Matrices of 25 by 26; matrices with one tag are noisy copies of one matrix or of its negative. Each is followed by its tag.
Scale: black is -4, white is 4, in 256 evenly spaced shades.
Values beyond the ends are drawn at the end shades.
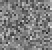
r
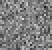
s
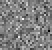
s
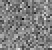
s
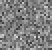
s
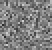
r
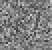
r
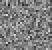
r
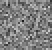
r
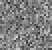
s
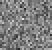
s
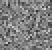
r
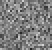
s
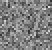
r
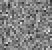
r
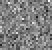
s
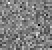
s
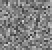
r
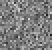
s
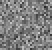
s
